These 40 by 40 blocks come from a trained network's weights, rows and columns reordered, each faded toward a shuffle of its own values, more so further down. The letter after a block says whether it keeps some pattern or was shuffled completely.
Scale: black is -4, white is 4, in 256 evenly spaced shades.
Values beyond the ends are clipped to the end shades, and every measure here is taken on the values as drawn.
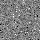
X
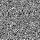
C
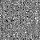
C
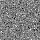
X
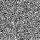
C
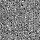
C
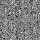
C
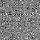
C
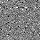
C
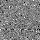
C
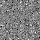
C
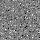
X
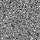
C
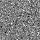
X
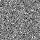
X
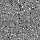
X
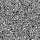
X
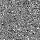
X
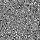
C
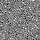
X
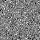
X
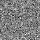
C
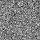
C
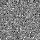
X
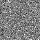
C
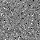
X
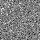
X
